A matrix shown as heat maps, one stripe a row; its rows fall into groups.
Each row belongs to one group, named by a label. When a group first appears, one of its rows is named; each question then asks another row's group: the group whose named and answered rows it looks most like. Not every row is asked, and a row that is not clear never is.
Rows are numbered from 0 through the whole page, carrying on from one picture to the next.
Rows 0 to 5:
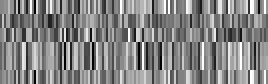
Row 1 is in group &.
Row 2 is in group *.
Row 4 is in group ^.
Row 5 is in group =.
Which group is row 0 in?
=
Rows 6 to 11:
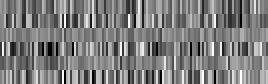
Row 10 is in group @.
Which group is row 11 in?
^
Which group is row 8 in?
^
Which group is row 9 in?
&
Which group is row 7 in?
*
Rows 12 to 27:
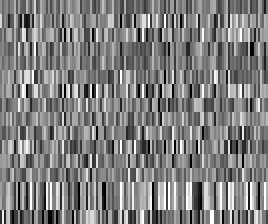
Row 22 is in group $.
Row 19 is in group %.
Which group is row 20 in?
^
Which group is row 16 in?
%
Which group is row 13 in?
@
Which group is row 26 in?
=
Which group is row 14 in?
^
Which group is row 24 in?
*
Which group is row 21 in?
*
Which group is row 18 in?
^
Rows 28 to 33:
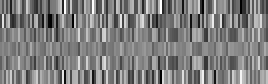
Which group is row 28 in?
*
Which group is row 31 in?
=
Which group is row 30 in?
%
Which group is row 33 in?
^
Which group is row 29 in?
&
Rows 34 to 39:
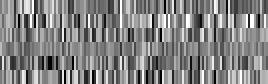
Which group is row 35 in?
=
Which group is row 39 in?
^
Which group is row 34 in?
$
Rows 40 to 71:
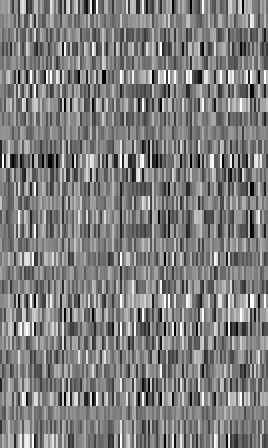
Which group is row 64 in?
^
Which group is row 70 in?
$
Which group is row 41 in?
=
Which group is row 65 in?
%
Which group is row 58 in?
$
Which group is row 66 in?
*
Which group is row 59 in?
@
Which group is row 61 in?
=
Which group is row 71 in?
$
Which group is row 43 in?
*
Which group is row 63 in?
$
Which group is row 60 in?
*
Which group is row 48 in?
%
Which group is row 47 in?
^
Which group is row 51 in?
&
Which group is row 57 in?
@
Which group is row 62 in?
^
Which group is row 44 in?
%
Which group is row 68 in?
^
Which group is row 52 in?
*
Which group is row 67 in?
$
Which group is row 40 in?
^
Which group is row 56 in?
%
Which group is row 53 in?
%
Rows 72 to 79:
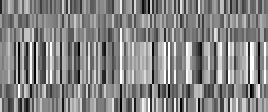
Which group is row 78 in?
%
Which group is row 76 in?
=
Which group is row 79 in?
@
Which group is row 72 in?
$
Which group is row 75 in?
=
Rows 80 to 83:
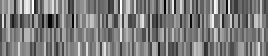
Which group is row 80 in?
$
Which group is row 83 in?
%
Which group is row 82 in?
$
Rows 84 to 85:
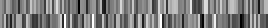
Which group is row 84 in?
=
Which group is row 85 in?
*
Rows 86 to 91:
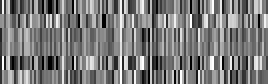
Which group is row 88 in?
$
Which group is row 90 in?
&
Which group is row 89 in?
$
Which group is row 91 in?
$
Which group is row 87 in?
=
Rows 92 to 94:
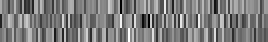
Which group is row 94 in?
*
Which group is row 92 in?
@
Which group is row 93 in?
$
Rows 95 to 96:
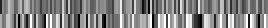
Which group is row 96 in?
=
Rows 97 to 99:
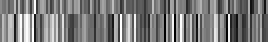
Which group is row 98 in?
$
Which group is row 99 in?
$
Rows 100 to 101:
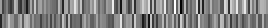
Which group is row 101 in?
$
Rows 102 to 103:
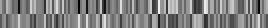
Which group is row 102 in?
=
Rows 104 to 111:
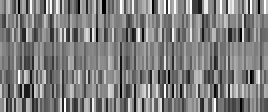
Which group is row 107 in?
@
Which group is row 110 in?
@
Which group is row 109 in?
%
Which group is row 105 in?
*
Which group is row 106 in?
*
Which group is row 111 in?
*
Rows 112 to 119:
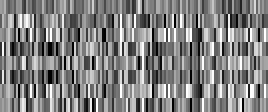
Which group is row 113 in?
$
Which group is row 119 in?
^
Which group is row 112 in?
*
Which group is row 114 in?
=
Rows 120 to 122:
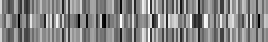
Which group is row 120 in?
@
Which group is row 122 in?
@
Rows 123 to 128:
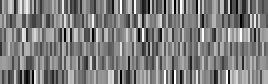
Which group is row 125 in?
^
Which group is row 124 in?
*
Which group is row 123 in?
$
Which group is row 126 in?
$
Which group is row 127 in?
^
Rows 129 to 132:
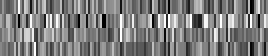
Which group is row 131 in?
$
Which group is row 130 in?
=
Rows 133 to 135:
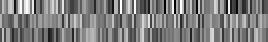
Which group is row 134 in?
@
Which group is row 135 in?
&
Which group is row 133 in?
$
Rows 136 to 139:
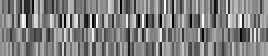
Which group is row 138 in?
*
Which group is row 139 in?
^
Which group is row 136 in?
@
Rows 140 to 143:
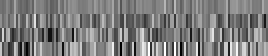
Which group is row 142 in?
&
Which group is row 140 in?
@
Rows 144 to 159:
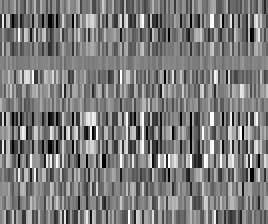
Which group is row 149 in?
$
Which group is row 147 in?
&
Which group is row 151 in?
@
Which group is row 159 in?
*
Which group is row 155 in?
=
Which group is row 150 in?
^
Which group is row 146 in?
%
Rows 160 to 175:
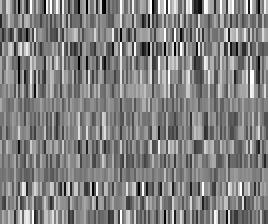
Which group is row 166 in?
=
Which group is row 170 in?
=
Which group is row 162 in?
@
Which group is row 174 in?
*
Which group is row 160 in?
=
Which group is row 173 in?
^
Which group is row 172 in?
@
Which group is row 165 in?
=
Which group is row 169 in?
%
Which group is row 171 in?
%
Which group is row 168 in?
%
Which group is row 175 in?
$
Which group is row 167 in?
@
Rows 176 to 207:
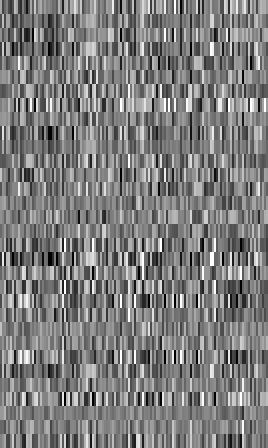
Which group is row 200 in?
^
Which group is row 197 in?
$
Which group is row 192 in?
%
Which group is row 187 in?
*
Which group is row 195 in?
^
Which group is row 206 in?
*
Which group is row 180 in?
%
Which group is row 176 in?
@
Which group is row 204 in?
^
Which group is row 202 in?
&
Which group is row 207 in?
*
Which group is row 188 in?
@
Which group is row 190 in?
*
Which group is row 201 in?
$
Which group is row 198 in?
*
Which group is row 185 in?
&
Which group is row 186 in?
&
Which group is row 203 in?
*
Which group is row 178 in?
@
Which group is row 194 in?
&
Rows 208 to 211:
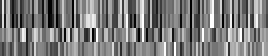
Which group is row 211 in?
@
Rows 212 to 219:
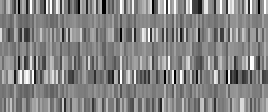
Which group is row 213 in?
@
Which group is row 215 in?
=
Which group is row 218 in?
@
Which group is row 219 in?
^
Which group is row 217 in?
$
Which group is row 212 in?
=
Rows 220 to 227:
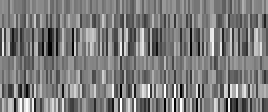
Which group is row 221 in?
%
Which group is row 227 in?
$
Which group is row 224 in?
@
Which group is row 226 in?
@
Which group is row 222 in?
&
